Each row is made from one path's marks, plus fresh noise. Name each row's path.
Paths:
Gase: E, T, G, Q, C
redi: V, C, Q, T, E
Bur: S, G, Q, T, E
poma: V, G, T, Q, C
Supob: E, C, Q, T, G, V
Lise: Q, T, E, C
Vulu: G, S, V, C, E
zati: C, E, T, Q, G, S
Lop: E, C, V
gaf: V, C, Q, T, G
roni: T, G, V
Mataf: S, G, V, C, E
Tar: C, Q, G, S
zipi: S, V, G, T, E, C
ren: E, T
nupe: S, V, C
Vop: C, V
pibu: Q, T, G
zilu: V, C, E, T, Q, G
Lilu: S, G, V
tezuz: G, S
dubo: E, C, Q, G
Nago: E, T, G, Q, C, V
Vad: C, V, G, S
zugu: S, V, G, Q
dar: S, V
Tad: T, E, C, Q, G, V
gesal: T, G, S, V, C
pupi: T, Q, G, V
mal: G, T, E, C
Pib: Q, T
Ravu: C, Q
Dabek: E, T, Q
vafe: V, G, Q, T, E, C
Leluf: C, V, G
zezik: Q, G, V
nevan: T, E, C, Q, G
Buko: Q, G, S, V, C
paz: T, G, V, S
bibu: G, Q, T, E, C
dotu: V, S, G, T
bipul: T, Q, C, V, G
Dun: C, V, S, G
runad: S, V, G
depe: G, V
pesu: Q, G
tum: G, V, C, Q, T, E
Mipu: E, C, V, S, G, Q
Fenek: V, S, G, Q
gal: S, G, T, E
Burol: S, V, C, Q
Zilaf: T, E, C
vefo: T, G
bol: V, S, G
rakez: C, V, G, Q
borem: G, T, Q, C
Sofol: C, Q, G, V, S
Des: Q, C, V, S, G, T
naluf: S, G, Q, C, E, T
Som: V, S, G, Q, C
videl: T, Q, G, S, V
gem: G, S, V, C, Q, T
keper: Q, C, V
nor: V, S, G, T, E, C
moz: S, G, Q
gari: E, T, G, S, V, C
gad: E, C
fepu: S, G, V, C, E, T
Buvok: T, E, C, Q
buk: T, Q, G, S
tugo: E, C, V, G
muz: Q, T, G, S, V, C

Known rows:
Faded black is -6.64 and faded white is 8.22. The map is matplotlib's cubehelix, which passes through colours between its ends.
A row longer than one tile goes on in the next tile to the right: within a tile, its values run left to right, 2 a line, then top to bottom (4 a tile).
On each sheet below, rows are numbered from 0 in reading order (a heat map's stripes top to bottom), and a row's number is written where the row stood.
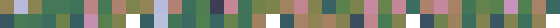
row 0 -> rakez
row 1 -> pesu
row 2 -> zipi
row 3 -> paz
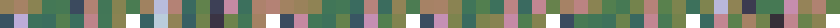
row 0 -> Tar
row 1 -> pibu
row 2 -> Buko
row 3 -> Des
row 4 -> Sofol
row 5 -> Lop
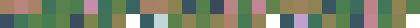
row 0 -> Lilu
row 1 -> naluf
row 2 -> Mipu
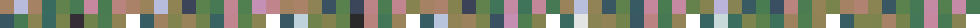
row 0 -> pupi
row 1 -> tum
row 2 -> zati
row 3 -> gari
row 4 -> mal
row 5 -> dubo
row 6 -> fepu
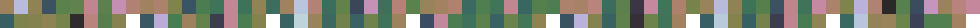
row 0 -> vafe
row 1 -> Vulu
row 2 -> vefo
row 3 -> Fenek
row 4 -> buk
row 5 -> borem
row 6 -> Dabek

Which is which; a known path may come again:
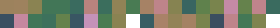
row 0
Buko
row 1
zipi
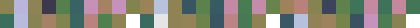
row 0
Zilaf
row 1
mal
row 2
gari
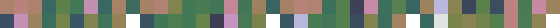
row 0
dotu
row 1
Vad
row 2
tezuz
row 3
Gase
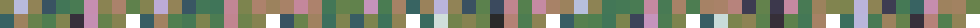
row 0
Vop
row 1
keper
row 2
paz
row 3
bibu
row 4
Leluf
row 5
Bur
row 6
gad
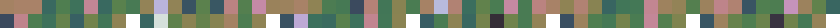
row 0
Fenek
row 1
nevan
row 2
Tar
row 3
pupi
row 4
Burol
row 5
dar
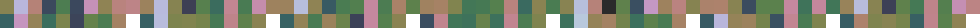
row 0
Pib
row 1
Nago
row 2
tugo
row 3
Som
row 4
ren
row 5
nor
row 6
tum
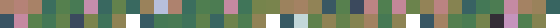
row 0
bol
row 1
zezik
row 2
naluf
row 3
nupe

